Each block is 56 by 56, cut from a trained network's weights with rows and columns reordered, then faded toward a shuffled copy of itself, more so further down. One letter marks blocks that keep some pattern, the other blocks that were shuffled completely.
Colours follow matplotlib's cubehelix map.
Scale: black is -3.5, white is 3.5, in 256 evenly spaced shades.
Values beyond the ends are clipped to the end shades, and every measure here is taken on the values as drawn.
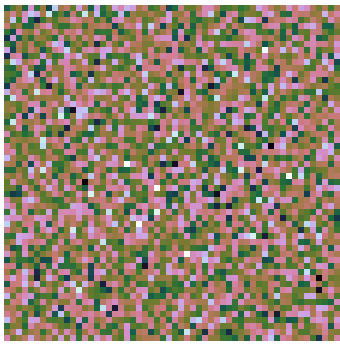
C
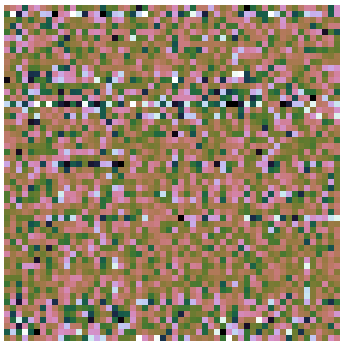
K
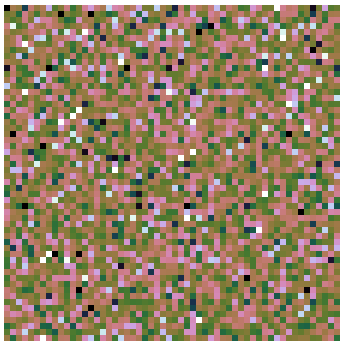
C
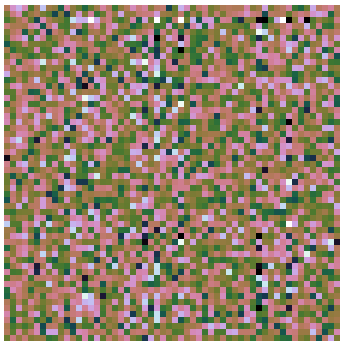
K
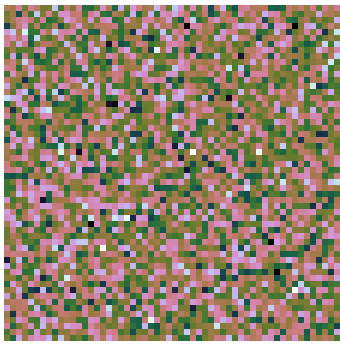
C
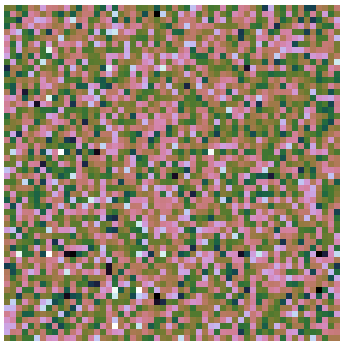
K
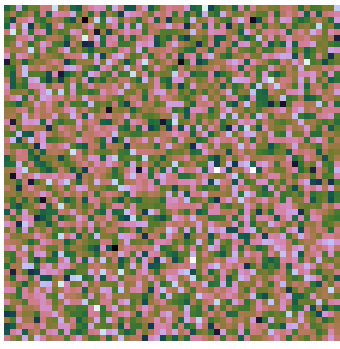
K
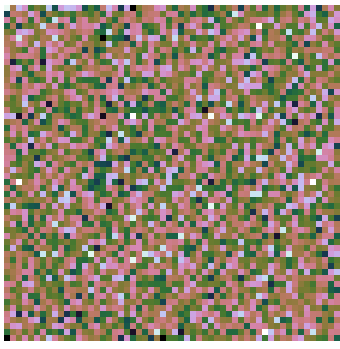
K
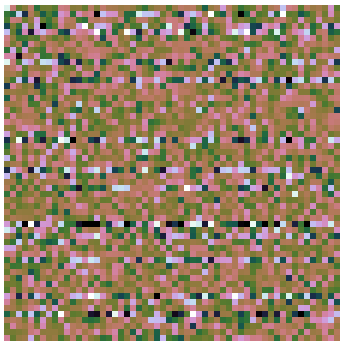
K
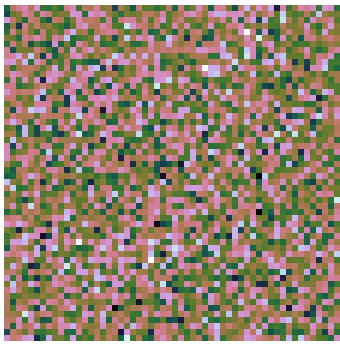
C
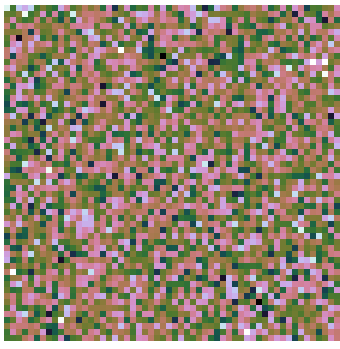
C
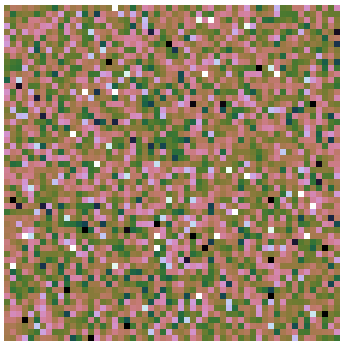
C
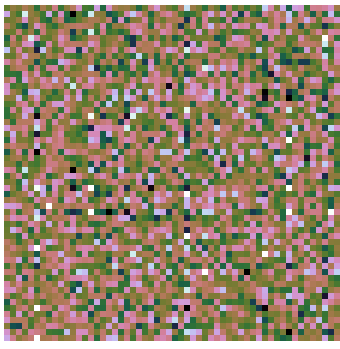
K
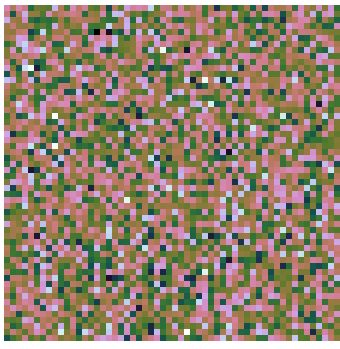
K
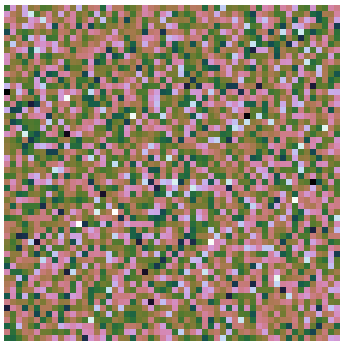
C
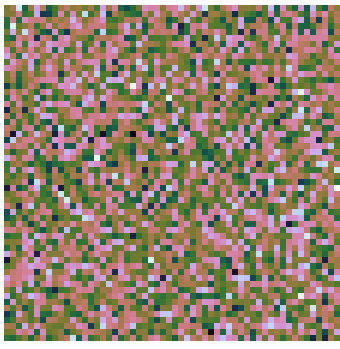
K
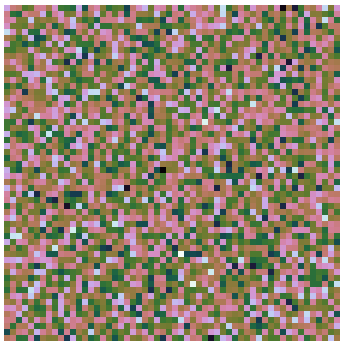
K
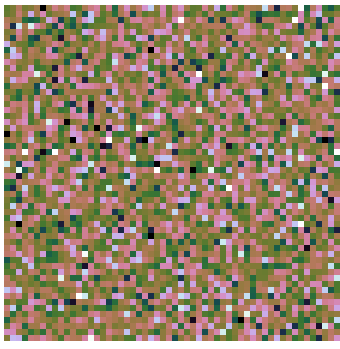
C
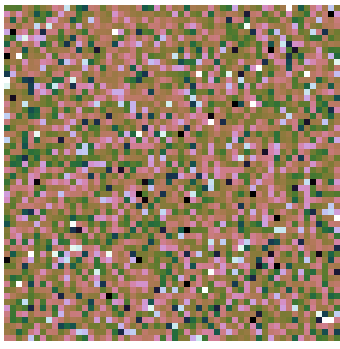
C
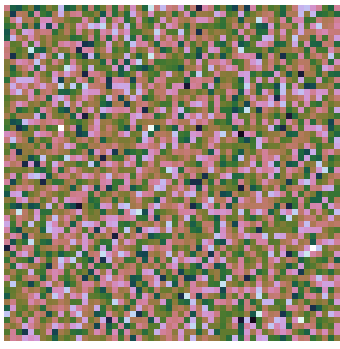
K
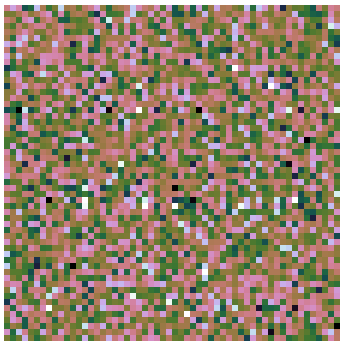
K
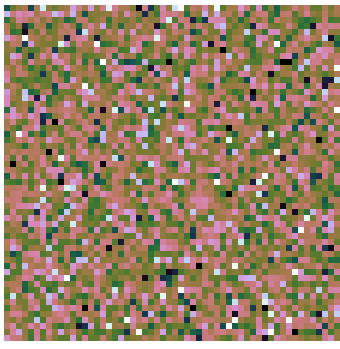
C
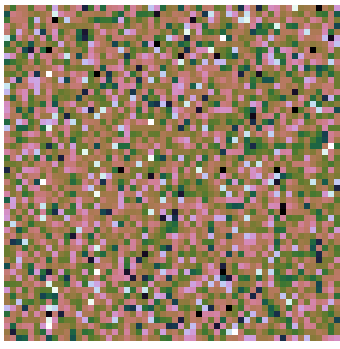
C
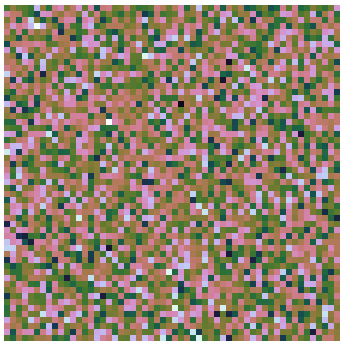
C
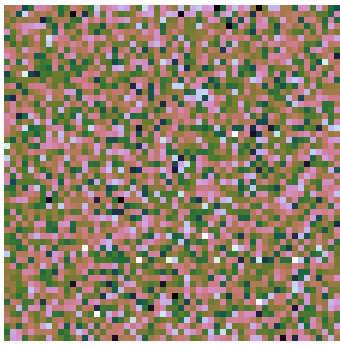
K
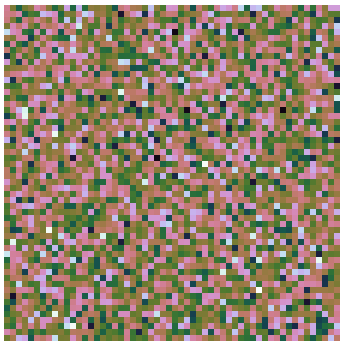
C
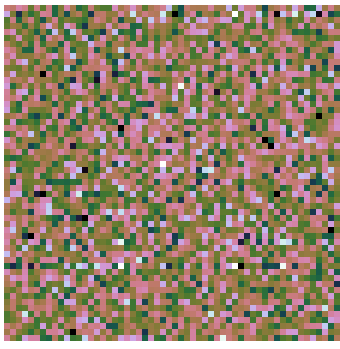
K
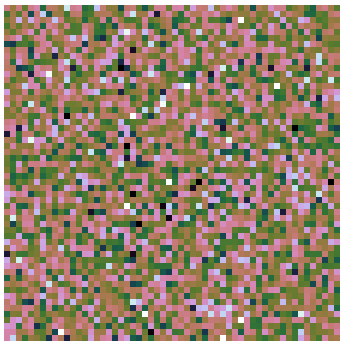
C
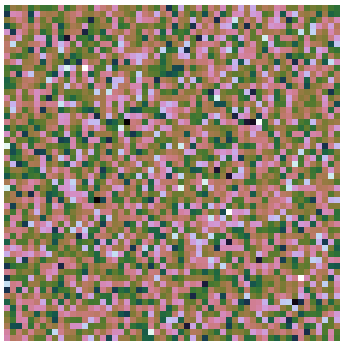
C
